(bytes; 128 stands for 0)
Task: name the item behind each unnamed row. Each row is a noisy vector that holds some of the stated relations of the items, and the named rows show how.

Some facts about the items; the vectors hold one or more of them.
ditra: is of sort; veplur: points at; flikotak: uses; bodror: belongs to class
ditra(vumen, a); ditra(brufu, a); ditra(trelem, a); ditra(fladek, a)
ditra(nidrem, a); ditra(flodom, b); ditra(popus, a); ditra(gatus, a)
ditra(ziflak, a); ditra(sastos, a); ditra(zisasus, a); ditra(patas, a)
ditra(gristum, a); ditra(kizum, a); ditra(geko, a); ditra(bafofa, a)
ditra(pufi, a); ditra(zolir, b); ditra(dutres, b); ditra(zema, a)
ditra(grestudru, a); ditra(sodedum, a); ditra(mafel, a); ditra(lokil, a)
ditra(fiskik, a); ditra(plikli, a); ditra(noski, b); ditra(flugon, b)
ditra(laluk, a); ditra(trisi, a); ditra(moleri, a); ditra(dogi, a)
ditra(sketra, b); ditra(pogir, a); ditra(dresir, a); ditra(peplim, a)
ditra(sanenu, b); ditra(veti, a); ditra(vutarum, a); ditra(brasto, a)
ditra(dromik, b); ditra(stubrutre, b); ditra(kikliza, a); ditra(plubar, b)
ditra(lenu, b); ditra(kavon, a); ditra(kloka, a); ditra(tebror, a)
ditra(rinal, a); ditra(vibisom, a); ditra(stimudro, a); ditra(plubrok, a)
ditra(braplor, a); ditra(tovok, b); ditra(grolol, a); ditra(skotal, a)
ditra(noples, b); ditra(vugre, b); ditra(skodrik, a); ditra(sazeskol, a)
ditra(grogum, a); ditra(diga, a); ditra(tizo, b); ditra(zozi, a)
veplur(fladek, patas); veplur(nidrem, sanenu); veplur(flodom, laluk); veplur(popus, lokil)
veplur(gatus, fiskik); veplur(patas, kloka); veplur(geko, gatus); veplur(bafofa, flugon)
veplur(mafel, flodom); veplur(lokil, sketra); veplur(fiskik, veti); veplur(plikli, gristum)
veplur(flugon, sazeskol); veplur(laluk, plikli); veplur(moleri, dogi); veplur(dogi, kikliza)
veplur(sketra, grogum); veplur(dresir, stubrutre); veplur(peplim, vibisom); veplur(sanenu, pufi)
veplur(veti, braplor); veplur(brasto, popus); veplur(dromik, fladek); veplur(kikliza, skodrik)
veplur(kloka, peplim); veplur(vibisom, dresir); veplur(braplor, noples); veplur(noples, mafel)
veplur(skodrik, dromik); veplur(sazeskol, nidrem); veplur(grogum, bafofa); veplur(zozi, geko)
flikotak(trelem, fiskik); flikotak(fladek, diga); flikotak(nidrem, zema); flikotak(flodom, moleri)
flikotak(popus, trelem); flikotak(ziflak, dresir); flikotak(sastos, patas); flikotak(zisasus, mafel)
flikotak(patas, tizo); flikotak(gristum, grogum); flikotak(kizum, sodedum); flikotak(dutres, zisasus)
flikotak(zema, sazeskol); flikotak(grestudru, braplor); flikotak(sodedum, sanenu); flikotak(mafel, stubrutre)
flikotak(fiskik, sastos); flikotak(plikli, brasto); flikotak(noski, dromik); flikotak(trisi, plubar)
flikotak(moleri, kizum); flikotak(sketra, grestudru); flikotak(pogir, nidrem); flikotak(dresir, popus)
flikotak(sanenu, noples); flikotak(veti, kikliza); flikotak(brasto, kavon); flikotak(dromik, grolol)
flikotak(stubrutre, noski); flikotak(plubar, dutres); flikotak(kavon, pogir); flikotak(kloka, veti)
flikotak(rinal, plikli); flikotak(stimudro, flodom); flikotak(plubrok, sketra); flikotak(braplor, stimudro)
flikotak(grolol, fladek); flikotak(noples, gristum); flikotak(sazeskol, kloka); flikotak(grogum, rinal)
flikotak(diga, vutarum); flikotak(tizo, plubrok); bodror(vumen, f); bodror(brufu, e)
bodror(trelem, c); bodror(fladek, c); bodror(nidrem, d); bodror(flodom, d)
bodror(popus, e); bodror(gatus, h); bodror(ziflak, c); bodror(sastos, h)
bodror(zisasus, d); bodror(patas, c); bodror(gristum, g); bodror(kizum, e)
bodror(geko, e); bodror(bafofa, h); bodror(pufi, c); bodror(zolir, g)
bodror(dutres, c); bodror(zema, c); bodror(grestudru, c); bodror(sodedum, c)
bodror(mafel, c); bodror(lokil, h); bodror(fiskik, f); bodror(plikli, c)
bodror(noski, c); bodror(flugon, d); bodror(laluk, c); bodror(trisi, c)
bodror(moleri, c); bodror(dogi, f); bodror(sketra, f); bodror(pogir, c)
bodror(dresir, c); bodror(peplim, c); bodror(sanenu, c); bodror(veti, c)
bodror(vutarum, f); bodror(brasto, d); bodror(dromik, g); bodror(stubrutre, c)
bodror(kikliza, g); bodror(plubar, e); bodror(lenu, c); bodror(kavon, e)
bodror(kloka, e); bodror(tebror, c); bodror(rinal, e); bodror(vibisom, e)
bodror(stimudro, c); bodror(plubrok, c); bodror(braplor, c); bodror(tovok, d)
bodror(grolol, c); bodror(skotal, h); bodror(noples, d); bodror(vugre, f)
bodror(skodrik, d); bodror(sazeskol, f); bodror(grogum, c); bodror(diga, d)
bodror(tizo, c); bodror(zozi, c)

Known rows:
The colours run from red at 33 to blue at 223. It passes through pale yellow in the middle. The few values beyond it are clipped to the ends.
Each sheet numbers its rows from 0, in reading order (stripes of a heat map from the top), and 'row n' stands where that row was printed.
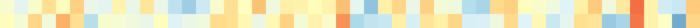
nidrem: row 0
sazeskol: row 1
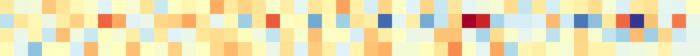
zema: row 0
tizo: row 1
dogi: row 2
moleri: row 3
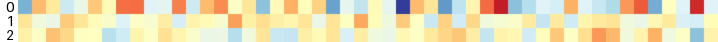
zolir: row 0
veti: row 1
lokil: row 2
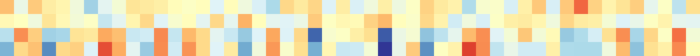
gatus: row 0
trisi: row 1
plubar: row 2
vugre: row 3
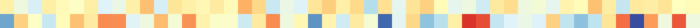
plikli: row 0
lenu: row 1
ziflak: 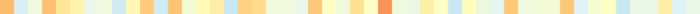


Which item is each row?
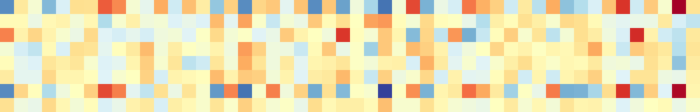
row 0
noples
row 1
fladek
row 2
kloka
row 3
grogum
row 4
pufi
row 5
pogir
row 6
flodom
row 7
tebror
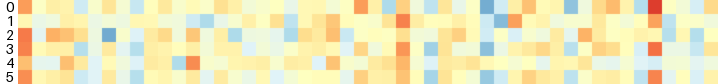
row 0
kavon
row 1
skodrik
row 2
sastos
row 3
geko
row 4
plubrok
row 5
brufu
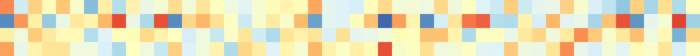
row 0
fiskik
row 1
dromik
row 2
bafofa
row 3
dresir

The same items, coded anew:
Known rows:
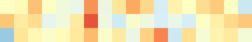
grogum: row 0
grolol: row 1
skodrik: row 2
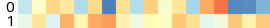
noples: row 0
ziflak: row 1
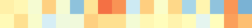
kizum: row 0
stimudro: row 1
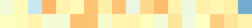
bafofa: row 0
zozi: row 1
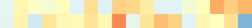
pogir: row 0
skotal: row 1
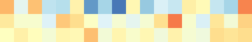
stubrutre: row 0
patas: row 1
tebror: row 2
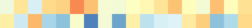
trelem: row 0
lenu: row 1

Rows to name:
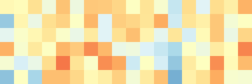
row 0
dogi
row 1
brasto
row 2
plikli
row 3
vutarum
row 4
sazeskol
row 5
nidrem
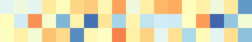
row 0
gatus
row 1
sanenu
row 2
rinal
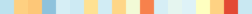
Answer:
kikliza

